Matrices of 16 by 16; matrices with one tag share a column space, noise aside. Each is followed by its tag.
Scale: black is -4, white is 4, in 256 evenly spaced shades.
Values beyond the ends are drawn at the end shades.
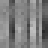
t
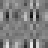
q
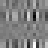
q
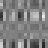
q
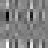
q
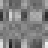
q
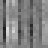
t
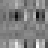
q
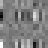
q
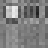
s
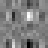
q
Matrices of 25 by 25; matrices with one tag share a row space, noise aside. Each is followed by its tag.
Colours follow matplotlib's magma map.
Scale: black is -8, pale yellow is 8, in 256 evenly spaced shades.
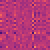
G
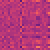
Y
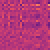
Y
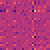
G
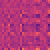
Y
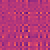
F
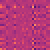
G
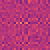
F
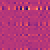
F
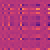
Y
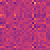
G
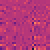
G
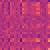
Y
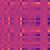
Y
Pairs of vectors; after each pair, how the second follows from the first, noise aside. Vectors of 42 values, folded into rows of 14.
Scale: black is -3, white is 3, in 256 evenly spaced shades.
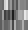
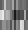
reversed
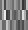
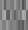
shrunk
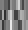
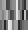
reversed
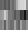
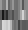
reversed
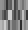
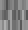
shrunk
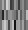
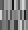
reversed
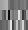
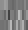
shrunk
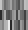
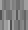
shrunk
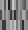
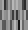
reversed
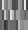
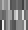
reversed
